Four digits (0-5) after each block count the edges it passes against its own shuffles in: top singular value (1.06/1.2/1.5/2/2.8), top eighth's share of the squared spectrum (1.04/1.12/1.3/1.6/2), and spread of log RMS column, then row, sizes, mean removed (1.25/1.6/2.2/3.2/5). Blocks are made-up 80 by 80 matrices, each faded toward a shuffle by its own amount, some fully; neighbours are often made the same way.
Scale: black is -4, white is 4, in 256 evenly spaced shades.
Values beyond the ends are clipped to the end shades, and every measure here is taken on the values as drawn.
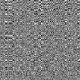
5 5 3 3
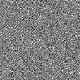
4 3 1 1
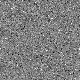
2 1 0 0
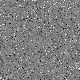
0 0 0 0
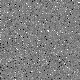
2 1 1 0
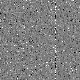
3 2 2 0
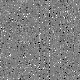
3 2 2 0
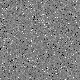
1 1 0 0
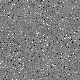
0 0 0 0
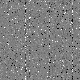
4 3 2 0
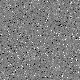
1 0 0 0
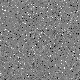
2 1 0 0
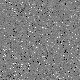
1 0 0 0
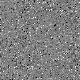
2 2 1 0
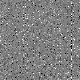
3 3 2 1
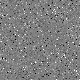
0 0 0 0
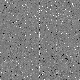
3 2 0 0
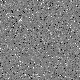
0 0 0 0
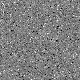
0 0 0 0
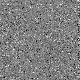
1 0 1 0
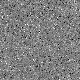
0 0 0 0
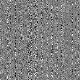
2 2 4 0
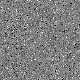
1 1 1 0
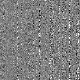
2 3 4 0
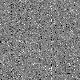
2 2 2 0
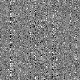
3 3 3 0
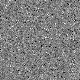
2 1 1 0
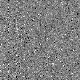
2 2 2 0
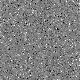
1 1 0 0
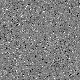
2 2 0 0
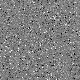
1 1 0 0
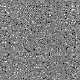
3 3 2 1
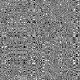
4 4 3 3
